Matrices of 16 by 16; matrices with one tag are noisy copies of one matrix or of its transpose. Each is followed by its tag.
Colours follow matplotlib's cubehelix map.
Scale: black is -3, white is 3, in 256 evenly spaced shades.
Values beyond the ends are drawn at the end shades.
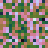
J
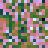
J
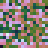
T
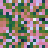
J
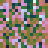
T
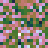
J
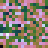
T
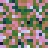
J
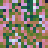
T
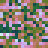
T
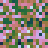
J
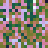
T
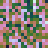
T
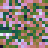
T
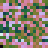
T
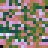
T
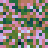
J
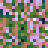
J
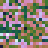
T
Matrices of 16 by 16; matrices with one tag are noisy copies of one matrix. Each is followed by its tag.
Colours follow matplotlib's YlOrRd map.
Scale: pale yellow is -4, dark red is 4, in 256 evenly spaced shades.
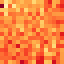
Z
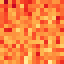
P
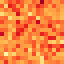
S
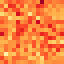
S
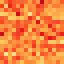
S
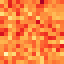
S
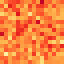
S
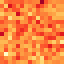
S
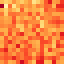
Z
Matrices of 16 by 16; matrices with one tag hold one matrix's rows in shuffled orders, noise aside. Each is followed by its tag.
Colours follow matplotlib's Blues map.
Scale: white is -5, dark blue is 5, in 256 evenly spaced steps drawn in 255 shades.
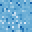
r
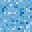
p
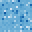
p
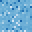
r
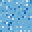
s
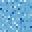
r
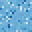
s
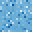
s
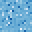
s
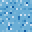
s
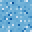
s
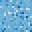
p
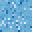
r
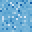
r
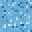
p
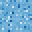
s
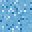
r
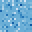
r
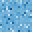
s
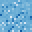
r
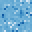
p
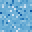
r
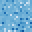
p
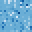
p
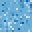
p
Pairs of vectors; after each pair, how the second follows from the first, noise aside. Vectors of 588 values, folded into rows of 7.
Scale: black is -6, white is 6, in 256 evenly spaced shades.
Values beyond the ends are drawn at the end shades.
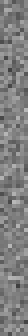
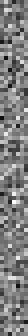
scaled up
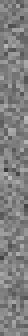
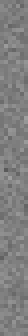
shrunk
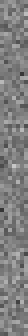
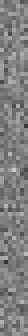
reversed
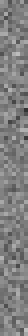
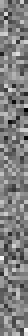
scaled up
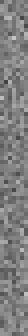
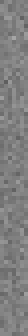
shrunk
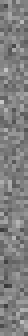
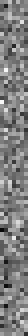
scaled up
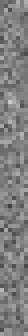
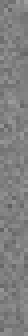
shrunk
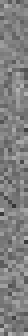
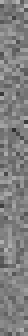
reversed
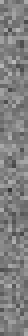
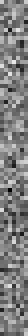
scaled up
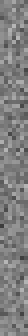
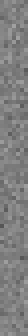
shrunk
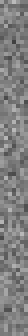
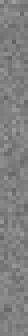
shrunk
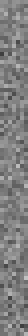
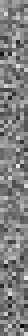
scaled up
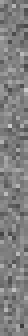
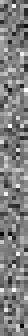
scaled up
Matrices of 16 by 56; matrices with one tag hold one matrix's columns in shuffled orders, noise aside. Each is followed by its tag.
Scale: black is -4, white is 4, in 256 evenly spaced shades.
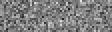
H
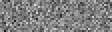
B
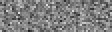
B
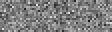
B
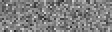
B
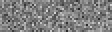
B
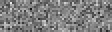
H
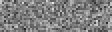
H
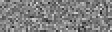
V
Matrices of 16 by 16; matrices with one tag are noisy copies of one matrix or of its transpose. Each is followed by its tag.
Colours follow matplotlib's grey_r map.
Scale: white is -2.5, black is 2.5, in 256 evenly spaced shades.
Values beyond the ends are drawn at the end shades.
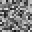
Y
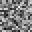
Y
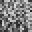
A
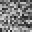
A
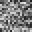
A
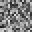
Y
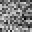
A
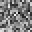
Y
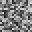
Y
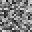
Y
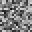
Y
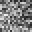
A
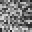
A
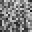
A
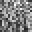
A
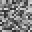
Y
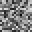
Y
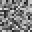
Y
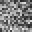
A
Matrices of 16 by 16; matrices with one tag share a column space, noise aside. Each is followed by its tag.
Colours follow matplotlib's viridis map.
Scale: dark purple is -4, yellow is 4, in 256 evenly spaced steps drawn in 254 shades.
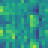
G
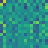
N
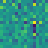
N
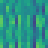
G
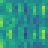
G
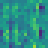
G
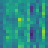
G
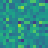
N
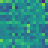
N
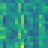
G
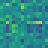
N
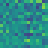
N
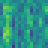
G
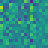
N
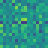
N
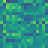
N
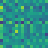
N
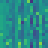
G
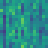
G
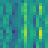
G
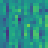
G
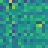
N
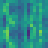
G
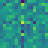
N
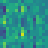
G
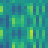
G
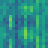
G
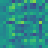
N
